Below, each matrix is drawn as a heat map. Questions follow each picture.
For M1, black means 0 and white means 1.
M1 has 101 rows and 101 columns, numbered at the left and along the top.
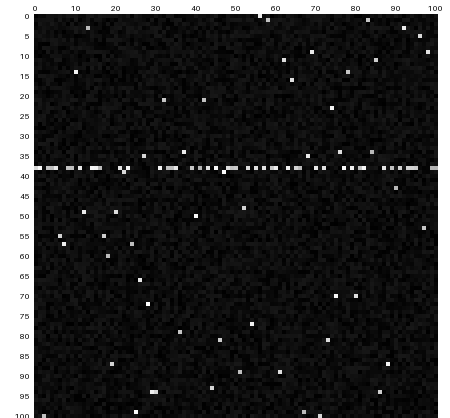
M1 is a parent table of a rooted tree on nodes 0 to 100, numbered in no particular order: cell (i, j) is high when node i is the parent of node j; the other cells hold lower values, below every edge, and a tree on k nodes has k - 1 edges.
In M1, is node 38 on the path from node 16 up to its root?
yes
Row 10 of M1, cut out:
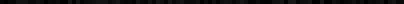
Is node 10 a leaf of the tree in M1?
yes
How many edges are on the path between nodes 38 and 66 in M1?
1
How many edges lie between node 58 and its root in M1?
2
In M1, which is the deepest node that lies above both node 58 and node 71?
38
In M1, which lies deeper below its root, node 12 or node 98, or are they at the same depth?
the same depth
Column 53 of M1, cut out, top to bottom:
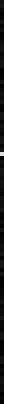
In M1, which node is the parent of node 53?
38
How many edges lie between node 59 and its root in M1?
1
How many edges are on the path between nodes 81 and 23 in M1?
2
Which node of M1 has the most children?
38
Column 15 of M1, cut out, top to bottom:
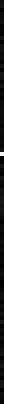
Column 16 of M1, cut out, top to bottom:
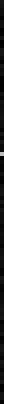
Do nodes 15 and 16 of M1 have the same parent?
yes
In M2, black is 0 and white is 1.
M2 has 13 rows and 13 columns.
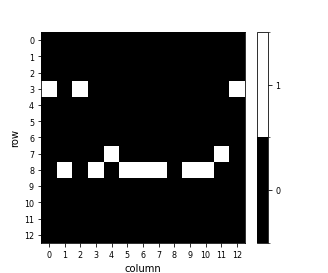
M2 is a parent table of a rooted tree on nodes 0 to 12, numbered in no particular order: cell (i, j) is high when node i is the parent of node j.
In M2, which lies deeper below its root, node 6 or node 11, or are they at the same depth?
node 11
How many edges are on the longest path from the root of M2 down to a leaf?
2
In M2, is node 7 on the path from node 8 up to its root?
no
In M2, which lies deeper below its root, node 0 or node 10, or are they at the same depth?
node 0
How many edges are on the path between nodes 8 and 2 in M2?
2
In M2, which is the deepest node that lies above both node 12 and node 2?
3
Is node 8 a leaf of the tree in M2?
no
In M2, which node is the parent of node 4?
7
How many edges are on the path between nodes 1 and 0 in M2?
3
